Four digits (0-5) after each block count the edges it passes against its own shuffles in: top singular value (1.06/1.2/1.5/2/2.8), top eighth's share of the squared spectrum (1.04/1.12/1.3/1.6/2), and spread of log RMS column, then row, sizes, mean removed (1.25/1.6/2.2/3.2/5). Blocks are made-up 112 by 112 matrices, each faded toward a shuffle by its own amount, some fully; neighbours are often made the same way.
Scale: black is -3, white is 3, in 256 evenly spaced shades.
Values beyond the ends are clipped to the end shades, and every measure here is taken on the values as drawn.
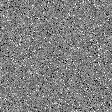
0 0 0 0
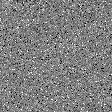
0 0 0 0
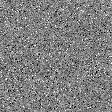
0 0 0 0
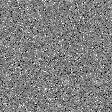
0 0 0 0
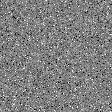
0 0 0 0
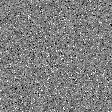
0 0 0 0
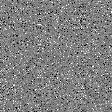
3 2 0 1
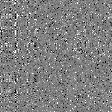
4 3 2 1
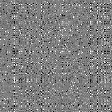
5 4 3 3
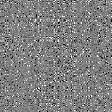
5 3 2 2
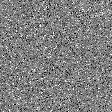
0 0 0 0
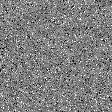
0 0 0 0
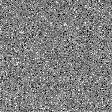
3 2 0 0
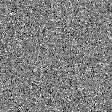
2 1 0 0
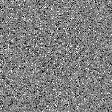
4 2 1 1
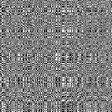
5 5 4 4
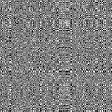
5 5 4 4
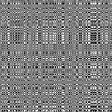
5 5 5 5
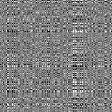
5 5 4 4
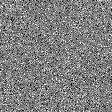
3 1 0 0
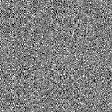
4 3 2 2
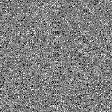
4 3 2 1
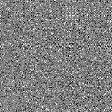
4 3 2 2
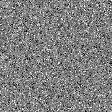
3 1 0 0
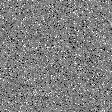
1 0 0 0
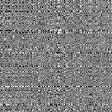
5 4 2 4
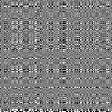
5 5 4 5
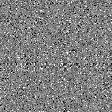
3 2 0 1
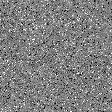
2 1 0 0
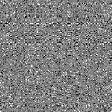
4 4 2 3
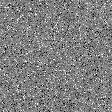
1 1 0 0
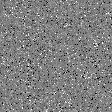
1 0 0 0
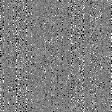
2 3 4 0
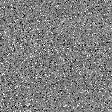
3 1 0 0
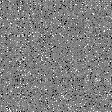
4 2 1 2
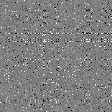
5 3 2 2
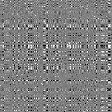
5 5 4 4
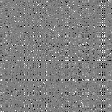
5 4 3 3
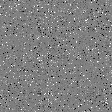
3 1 0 0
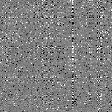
5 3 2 2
